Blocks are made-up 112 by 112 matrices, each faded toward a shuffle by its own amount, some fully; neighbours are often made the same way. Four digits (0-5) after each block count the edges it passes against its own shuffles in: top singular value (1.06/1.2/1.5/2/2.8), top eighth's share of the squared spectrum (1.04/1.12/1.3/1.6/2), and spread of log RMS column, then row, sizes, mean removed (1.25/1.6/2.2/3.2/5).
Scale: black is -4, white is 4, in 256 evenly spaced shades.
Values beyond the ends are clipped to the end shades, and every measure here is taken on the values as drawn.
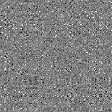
4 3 2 2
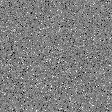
0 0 0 0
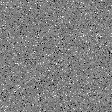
2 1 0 0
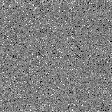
3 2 1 1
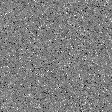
0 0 0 0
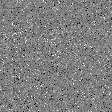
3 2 0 0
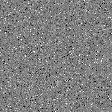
3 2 1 1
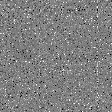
3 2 1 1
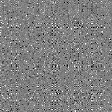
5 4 3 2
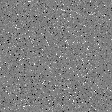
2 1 0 0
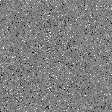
2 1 0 0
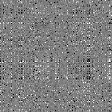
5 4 3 2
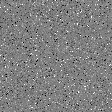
1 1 0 0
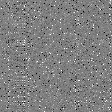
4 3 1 1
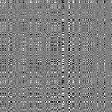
5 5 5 4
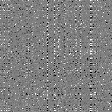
5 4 3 2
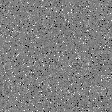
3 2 0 0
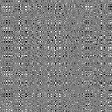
5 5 4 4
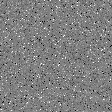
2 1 0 0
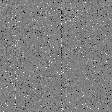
3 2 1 0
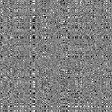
5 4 3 3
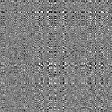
5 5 4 3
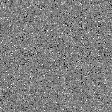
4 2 1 0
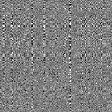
5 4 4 3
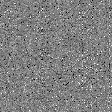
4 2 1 1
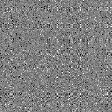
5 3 3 2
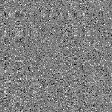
4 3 2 1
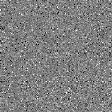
4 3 2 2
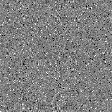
4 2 2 1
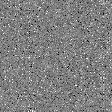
3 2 1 0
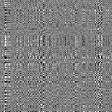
5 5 4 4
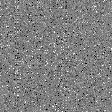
3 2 1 0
